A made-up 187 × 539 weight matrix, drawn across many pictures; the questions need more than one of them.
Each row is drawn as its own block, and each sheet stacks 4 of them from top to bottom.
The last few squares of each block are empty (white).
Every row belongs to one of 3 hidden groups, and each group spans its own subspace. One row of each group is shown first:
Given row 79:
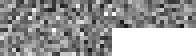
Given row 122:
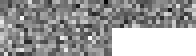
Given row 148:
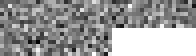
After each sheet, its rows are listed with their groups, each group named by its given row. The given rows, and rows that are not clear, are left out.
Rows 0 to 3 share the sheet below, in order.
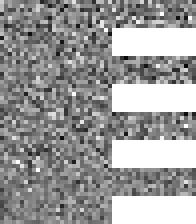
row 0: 122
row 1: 79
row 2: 148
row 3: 122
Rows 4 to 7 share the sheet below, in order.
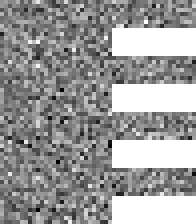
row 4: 148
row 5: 148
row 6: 122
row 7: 148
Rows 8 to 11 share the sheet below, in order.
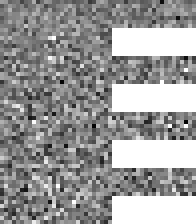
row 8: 79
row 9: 148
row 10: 79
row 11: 79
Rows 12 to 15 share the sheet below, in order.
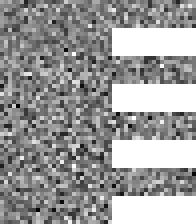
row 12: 79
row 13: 79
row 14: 79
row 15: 148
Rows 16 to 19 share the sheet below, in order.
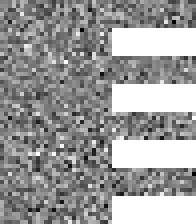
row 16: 79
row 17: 148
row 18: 148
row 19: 148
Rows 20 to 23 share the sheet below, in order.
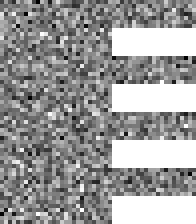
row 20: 122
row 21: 148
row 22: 148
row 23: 122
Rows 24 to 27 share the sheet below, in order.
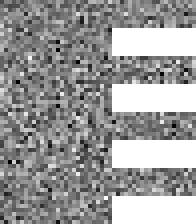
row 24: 122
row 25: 122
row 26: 79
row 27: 122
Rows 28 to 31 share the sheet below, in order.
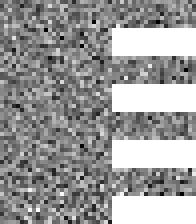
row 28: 122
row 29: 148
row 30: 79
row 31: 148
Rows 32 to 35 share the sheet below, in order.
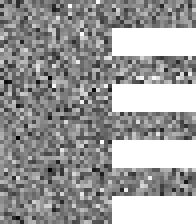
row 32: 79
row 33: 122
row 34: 122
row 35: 148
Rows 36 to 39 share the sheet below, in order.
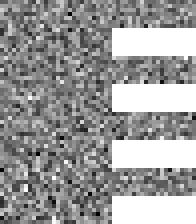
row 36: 79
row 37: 148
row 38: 148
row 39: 79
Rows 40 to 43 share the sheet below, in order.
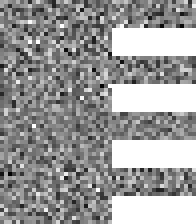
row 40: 148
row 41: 122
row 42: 79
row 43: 122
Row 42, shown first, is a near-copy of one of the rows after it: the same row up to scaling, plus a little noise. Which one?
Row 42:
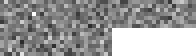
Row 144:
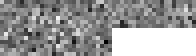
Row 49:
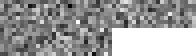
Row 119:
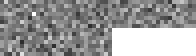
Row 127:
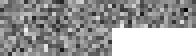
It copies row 119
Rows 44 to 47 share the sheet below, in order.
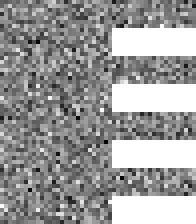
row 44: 148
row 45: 79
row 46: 122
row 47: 122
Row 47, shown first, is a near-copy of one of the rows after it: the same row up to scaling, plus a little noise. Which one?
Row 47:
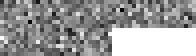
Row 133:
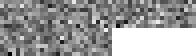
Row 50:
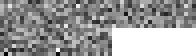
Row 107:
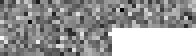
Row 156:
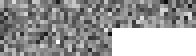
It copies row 107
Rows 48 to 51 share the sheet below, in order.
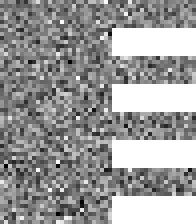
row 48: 122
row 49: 79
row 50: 122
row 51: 122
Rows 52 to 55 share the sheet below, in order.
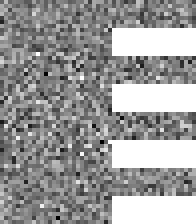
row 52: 79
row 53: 122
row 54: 122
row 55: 122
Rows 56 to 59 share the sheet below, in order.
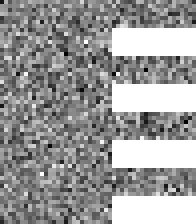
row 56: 79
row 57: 79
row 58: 79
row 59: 79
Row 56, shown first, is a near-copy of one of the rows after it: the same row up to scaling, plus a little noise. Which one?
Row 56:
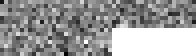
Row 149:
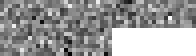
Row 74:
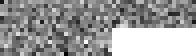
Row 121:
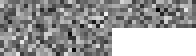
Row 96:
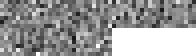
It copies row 74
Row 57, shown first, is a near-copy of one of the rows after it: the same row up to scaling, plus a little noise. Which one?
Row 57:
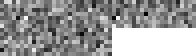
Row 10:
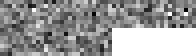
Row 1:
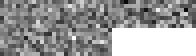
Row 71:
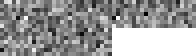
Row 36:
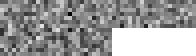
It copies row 71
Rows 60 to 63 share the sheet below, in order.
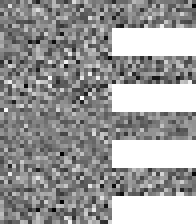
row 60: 148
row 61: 122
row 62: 122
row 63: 148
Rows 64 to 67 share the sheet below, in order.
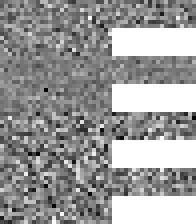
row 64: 122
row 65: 148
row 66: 148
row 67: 79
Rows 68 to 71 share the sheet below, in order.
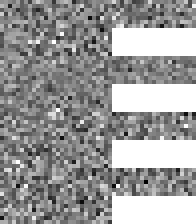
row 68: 148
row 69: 79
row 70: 148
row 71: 79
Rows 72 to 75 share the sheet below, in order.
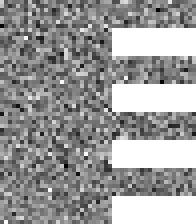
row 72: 79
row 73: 148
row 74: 79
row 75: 122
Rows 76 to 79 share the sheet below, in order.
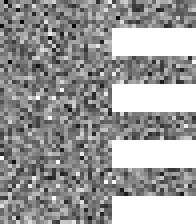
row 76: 79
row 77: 148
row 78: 122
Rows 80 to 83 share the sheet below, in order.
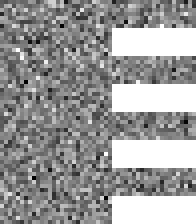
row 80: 148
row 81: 79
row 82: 79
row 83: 122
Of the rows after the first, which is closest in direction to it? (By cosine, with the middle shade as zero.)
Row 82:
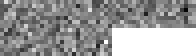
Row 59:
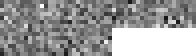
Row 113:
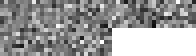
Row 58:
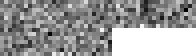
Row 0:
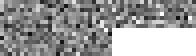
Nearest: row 58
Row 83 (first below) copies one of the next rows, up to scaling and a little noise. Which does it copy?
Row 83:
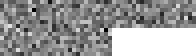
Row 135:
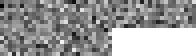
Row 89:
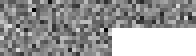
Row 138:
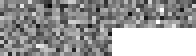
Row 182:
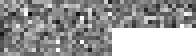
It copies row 89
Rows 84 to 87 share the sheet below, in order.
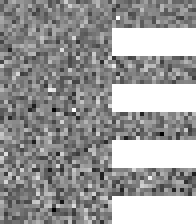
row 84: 79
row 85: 79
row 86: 122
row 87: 148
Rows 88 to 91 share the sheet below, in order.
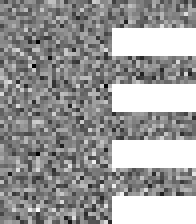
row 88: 148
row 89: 122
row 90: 148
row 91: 148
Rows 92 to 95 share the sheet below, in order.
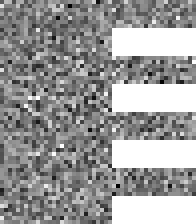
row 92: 79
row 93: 148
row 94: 148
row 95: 79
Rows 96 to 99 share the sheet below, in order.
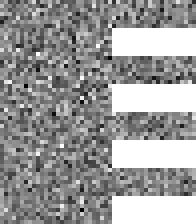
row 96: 79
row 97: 122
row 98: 148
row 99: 122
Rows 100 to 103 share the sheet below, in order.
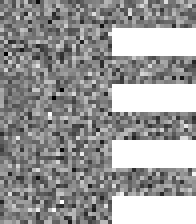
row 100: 122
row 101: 148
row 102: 122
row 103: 148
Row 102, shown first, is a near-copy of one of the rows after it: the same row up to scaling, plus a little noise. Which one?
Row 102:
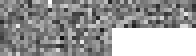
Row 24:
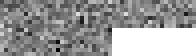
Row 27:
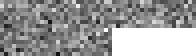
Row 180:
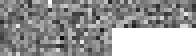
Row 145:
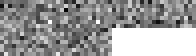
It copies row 180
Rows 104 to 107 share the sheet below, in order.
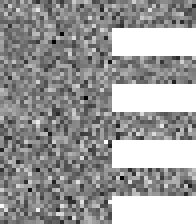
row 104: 148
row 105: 79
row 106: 122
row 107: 122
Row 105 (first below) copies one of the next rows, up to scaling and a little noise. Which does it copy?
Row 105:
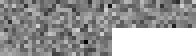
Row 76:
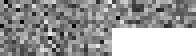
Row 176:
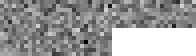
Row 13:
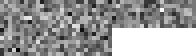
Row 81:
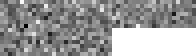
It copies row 176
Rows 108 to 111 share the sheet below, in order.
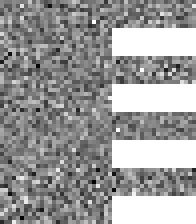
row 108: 122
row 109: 79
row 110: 79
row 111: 79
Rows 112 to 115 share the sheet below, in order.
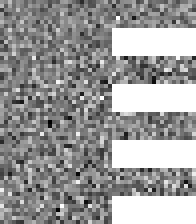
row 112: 79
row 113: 79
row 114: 79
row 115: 122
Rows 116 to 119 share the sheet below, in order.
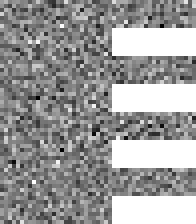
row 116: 148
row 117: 148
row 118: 122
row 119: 79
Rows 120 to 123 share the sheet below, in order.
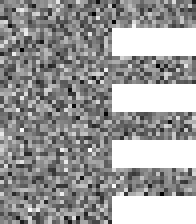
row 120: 79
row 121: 79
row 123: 148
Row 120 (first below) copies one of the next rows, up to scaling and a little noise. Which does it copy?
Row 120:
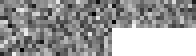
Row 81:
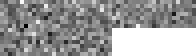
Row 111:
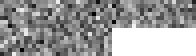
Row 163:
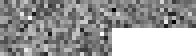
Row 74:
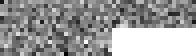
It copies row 111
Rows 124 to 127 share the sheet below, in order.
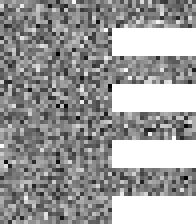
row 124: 122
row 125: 122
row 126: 122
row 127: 79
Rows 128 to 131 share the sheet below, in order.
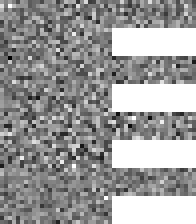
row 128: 122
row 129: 148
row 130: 79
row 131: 122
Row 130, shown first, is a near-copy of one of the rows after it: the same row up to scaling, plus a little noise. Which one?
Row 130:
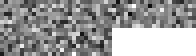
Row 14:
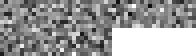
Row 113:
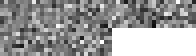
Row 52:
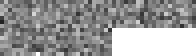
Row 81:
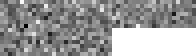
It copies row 14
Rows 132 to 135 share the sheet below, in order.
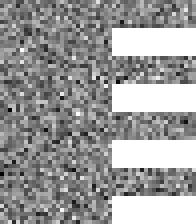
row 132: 79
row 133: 122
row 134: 79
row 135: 122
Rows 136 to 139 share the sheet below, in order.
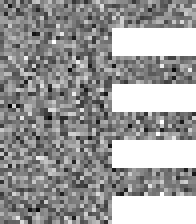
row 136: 148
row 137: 79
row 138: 122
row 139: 148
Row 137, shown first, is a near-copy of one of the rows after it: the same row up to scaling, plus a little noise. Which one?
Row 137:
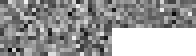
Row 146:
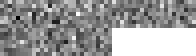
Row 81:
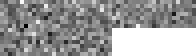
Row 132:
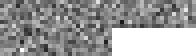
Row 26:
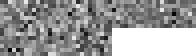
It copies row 26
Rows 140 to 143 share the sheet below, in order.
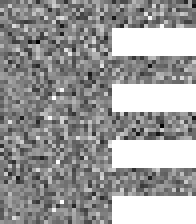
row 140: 148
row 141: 148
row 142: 122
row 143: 148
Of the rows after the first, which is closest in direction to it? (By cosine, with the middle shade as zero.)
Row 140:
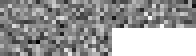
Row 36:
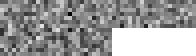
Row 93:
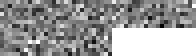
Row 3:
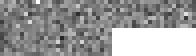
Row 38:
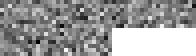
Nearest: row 38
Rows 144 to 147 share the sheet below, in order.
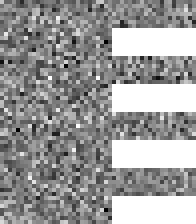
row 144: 79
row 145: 122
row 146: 79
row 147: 79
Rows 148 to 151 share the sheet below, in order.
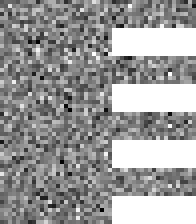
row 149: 79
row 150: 79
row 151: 79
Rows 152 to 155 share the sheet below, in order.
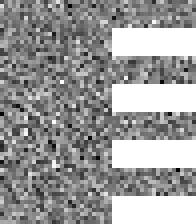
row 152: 79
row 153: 148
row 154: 79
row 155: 79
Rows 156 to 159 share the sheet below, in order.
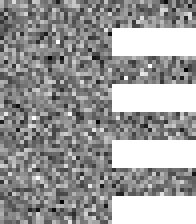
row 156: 122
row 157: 148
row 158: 79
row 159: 148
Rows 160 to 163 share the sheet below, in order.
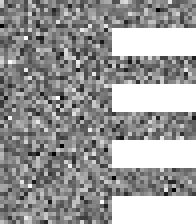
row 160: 79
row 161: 122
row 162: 148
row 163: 79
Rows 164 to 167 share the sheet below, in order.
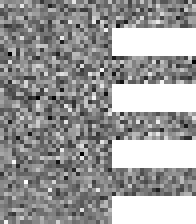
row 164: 122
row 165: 148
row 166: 122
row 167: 122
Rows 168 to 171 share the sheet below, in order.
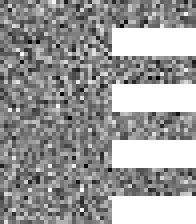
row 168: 148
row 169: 122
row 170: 79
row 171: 122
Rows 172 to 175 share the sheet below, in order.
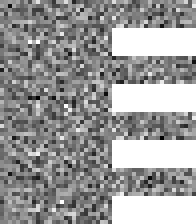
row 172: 148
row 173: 148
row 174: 148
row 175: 148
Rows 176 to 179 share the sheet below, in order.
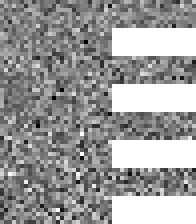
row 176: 79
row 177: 148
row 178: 122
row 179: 122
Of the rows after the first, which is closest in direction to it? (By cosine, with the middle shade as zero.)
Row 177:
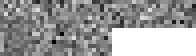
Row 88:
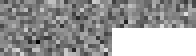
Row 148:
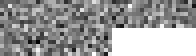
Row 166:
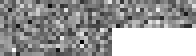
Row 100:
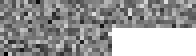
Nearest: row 148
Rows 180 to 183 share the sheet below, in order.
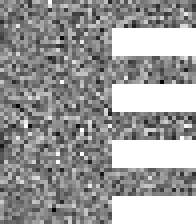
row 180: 122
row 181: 148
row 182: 122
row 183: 148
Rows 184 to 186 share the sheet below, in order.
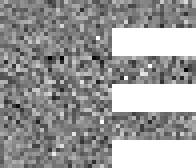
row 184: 148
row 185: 148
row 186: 148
